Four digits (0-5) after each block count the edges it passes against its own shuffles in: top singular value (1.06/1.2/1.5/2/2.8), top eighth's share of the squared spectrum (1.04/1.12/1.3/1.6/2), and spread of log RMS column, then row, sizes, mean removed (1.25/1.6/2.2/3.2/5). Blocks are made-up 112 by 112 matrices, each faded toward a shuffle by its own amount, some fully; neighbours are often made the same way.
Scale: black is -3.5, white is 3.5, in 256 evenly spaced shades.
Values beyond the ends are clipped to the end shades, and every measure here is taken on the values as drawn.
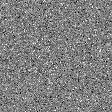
0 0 0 0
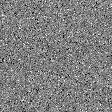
0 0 0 0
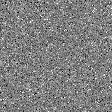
0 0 0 0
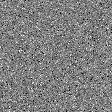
0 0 0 0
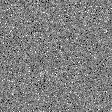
0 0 0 0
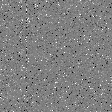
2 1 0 0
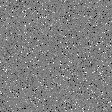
0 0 0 0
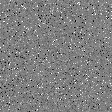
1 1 0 0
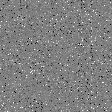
2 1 0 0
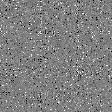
3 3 2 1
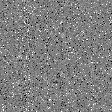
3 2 1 0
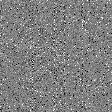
1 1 2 0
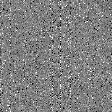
2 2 3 0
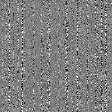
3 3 4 0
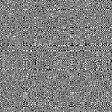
5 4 3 3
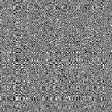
5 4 3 3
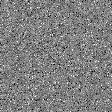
3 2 0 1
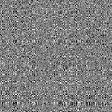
5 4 3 3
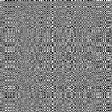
5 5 4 4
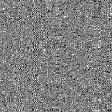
4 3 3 2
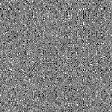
4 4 3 2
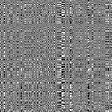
5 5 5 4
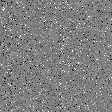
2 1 0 0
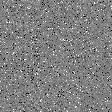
2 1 0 0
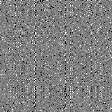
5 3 3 1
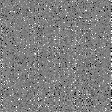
4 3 2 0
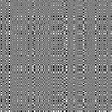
5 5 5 4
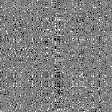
5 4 3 2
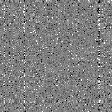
4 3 2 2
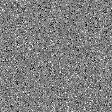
1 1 2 0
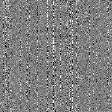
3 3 4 0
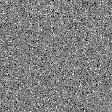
3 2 1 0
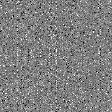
3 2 2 0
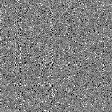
4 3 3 1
